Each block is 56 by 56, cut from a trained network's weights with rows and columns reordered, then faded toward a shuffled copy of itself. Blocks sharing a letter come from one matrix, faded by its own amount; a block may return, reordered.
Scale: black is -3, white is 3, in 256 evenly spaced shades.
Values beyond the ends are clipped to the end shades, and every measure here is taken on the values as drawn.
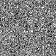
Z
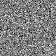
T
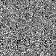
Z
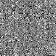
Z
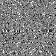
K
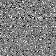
K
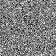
T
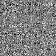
Z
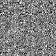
Z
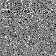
K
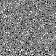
K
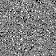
K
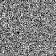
T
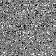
K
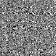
Z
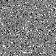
K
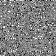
K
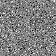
K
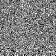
Z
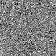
T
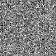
Z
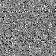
K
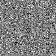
Z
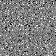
K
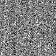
Z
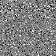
K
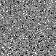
K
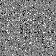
K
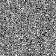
Z
